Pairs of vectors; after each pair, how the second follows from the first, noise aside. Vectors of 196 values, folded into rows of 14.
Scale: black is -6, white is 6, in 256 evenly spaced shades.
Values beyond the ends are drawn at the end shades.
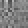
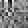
scaled up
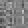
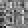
scaled up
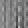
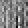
scaled up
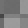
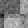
scaled up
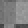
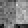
scaled up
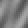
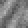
wrapped around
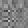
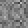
wrapped around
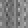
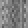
wrapped around
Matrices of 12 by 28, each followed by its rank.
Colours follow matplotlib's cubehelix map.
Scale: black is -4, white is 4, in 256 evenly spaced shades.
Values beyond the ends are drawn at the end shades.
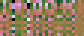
two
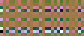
one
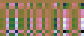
one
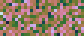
full rank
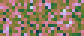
full rank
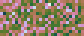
full rank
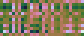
two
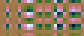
one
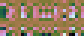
two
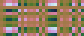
one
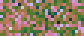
full rank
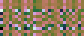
two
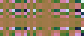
one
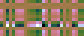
one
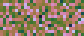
full rank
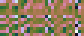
two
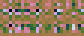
two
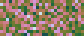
full rank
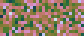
full rank
